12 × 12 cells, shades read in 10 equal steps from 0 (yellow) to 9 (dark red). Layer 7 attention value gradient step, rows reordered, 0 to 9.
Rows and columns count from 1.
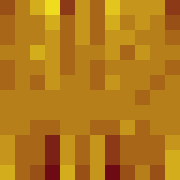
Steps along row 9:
same up same down same up same down up down same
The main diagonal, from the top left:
6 4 4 3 5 4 4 4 3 5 5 2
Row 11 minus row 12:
1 0 -1 -1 1 -1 0 -2 -1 1 -1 0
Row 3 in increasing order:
3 3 3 3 4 4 4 4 5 5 5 5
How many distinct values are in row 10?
4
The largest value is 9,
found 2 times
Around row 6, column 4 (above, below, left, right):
3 4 5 4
